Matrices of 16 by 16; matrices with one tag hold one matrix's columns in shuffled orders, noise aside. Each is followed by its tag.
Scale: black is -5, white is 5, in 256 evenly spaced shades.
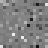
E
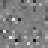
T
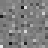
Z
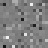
E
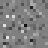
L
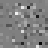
Z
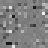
Z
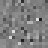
T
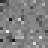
T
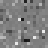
T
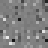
T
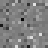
E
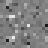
L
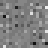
Z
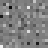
Z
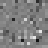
T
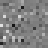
L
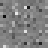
Z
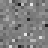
E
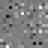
Z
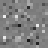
L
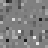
T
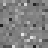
E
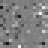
Z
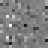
L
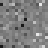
E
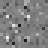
L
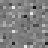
Z
